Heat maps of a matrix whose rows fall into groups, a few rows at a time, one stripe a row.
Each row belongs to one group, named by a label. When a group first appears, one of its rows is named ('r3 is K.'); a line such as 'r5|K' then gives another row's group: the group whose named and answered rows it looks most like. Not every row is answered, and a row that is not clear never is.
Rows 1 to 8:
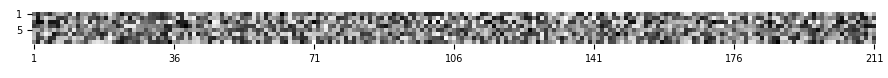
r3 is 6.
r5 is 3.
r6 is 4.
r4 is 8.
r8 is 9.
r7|9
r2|4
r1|9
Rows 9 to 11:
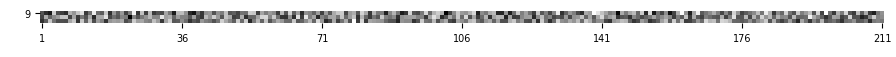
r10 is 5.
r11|8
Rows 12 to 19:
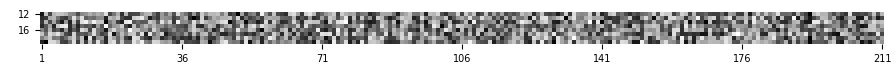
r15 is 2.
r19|8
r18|8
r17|3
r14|5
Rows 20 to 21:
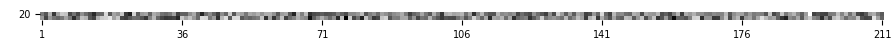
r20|2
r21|9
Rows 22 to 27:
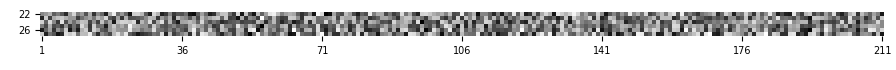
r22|8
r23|5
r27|9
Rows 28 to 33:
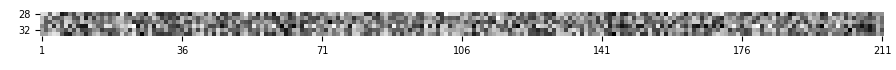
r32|4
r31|3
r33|4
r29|9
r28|4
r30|9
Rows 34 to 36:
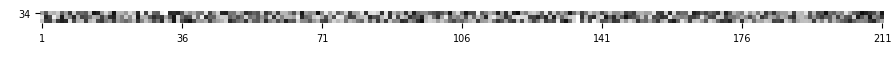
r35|4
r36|6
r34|3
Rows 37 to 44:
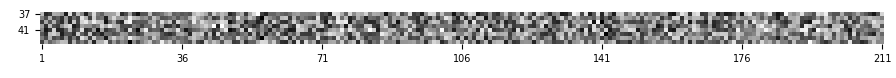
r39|5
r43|2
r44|5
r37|6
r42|4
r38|2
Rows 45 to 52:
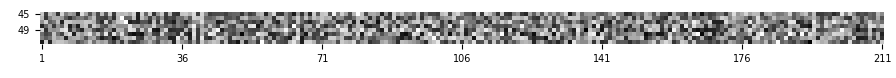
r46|4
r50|9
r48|2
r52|5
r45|3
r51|4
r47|9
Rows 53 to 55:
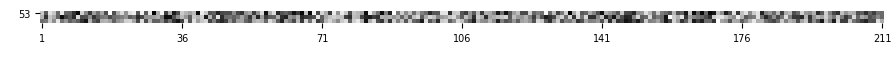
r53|3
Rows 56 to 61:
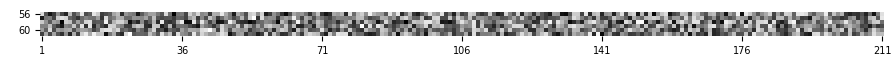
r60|9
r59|8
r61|5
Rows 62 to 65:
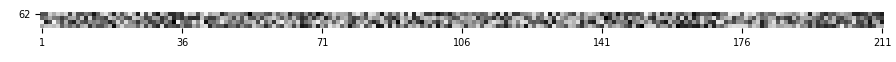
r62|3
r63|8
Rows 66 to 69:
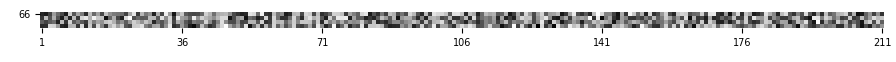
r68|6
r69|8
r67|5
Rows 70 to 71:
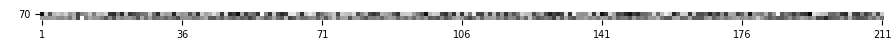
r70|5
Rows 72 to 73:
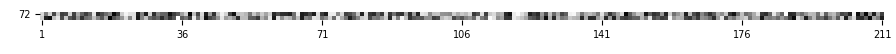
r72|4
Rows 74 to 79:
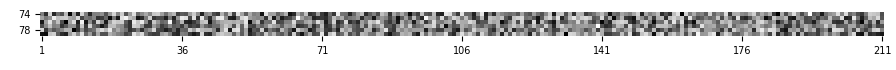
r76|8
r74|2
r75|4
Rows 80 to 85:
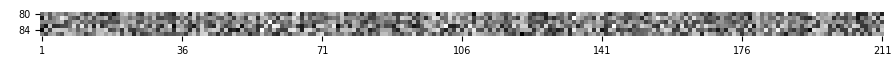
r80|4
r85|9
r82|4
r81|5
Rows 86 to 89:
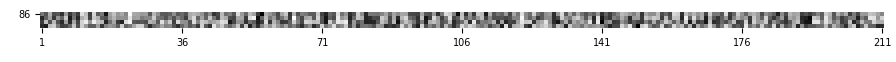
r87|2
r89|8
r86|2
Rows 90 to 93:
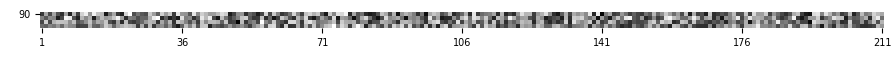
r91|9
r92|5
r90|5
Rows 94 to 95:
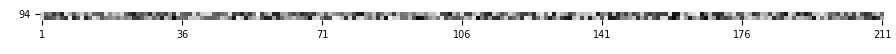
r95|6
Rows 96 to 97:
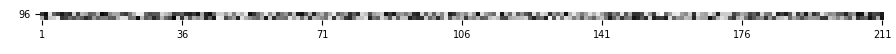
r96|8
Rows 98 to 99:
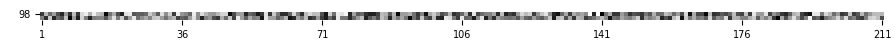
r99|2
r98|5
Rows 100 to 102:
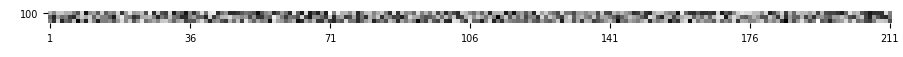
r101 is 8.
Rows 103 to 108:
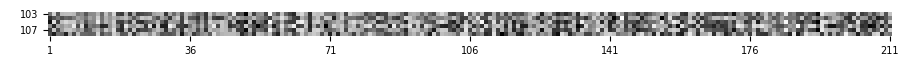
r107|5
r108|6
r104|8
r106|3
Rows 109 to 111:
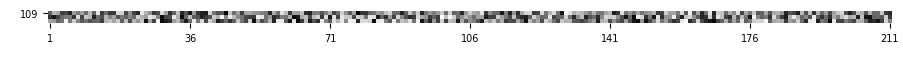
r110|6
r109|8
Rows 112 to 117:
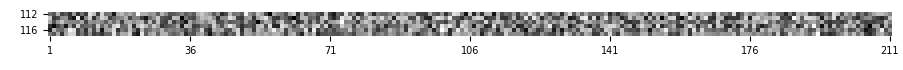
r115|6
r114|3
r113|6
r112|2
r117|2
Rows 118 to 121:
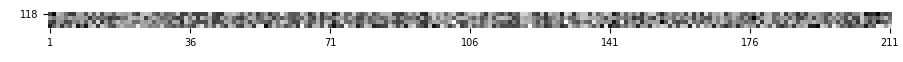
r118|8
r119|4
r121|2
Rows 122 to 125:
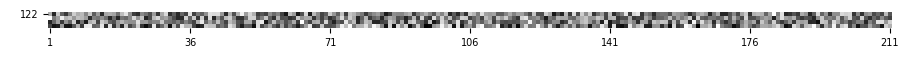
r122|9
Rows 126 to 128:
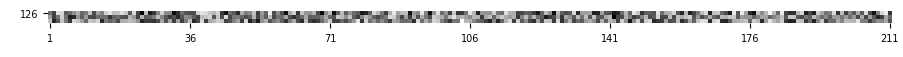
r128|9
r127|4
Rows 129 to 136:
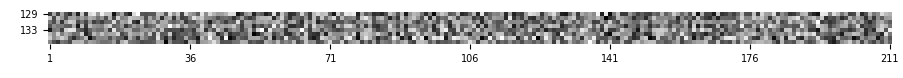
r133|2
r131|2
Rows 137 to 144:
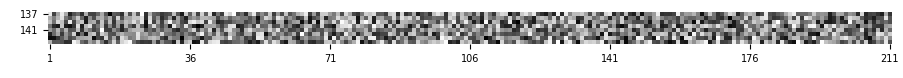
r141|4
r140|6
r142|2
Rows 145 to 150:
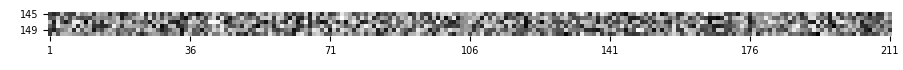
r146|3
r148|3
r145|6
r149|6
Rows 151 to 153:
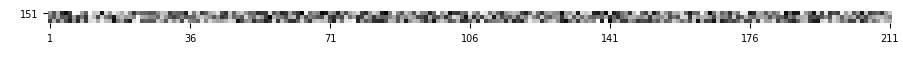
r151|9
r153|5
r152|2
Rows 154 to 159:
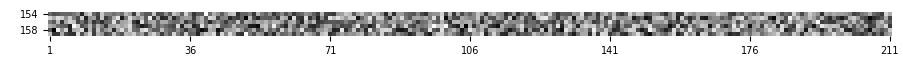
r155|3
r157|9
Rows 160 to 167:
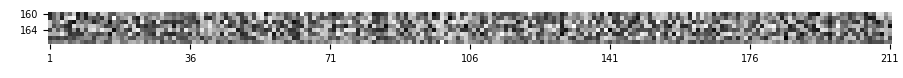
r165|4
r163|9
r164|5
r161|2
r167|3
